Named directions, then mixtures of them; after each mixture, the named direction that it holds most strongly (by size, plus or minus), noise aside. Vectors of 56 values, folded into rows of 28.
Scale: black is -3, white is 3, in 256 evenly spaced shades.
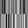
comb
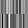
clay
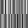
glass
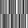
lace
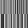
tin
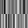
comb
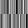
lace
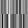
clay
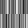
lace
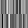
clay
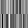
clay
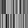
comb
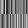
glass
